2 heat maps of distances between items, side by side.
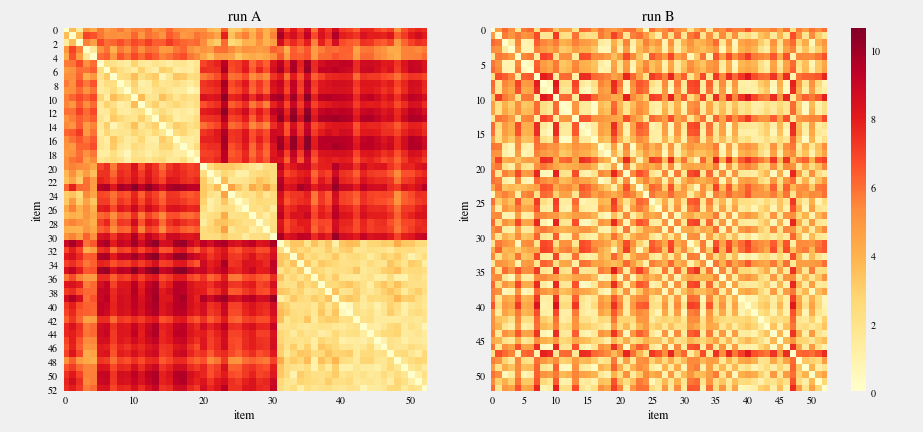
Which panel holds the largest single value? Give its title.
run A
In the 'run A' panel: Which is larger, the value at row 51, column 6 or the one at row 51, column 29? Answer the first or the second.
the first
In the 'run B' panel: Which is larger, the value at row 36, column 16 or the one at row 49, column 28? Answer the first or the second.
the first
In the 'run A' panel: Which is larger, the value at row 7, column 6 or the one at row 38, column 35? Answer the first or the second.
the first
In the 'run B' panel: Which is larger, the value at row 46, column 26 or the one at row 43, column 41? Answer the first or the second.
the second
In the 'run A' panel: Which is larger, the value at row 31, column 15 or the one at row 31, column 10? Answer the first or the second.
the second
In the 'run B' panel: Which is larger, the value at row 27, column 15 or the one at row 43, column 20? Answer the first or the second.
the first
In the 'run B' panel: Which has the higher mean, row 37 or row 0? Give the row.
0
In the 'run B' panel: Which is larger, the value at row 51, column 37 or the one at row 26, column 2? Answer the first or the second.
the second
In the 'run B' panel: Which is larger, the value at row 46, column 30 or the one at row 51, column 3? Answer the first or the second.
the second
